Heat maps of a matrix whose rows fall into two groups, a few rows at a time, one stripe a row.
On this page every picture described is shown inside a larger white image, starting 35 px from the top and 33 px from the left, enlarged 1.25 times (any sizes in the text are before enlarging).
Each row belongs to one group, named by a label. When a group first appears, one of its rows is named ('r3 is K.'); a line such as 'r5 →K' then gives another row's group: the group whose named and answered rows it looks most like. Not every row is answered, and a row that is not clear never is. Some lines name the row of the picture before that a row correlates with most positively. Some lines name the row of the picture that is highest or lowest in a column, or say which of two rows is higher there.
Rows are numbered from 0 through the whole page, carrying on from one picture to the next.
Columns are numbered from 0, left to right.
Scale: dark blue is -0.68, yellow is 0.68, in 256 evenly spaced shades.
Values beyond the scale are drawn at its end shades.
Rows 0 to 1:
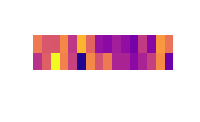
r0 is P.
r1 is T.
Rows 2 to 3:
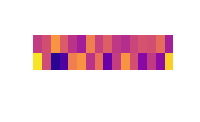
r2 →T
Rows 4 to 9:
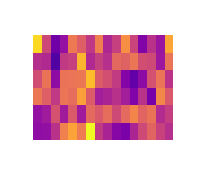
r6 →P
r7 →P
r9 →P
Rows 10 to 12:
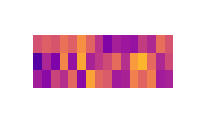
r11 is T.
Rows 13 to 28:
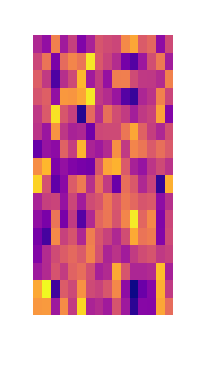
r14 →P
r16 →P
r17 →T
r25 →P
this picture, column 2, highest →17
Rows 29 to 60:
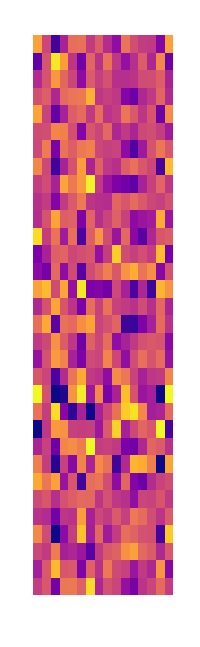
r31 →T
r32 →P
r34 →T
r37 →P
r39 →T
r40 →T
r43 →P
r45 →P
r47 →T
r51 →T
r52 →P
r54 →T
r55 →P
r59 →T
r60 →P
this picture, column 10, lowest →45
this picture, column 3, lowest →49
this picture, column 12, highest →53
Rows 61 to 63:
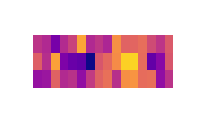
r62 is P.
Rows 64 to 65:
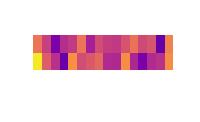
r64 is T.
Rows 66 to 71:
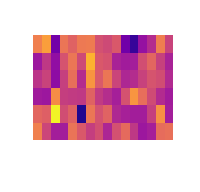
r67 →P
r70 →T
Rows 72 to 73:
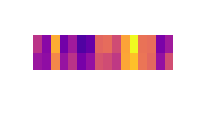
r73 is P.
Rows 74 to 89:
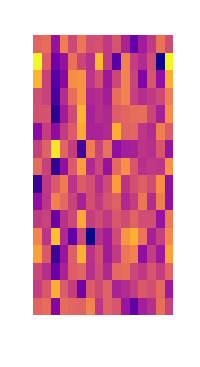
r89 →P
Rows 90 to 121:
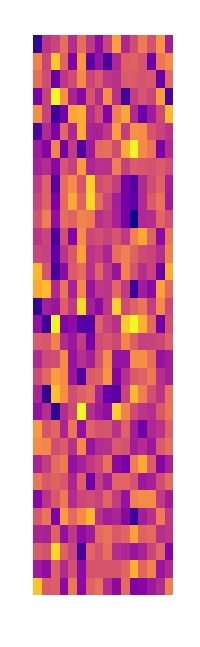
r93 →T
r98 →P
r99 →P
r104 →P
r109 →T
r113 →P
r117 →P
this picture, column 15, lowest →93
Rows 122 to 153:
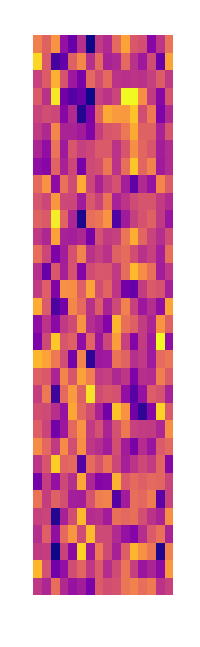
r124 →T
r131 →T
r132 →T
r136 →P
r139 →T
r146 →T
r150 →P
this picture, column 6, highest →142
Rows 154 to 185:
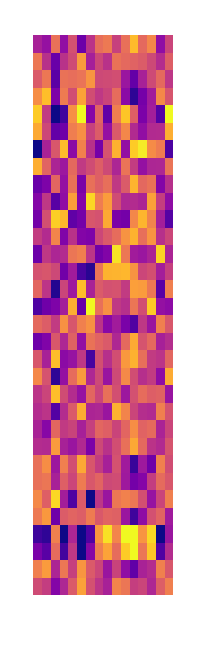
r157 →P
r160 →T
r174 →T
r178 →P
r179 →P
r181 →P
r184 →P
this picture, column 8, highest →182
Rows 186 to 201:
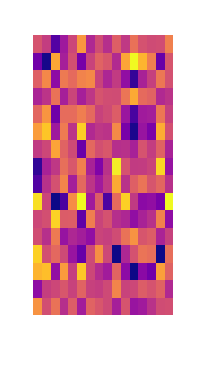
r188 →P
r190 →P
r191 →P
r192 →T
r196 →T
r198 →T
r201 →T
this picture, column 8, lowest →195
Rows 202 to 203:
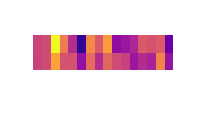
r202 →T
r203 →T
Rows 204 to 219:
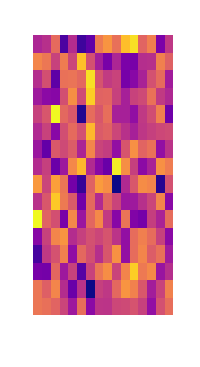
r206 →P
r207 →P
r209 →P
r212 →T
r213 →T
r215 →T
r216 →T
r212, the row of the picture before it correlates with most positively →202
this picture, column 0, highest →214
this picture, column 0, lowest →216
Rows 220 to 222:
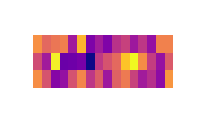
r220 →P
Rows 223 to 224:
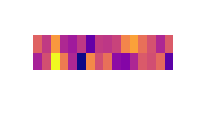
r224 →T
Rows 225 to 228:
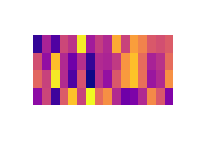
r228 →P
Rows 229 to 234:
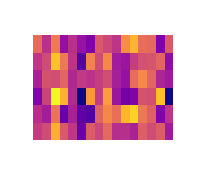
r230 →T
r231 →T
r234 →T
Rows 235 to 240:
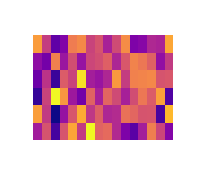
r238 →T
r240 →P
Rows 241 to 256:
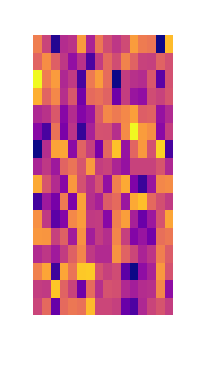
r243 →T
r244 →T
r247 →T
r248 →P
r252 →P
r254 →P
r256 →P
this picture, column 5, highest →254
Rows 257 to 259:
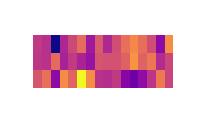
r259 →P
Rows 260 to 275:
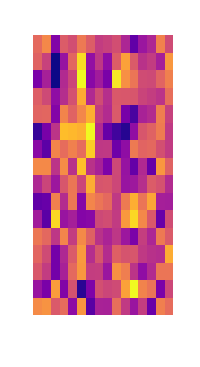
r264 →P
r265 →P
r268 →P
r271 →P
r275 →P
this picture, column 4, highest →265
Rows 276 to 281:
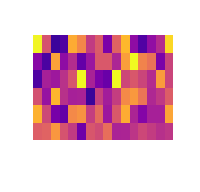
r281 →T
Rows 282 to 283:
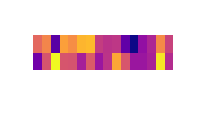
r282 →P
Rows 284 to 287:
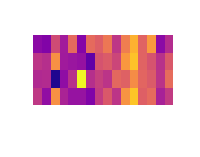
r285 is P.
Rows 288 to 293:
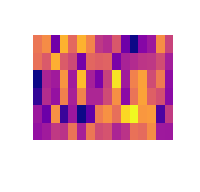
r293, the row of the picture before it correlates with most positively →284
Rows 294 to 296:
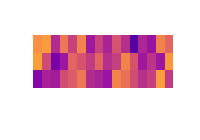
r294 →P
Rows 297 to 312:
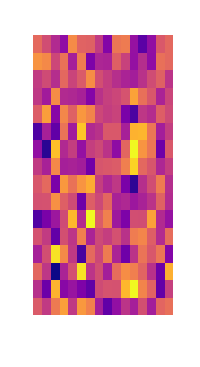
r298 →P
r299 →P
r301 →P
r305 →P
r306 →T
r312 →P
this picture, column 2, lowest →310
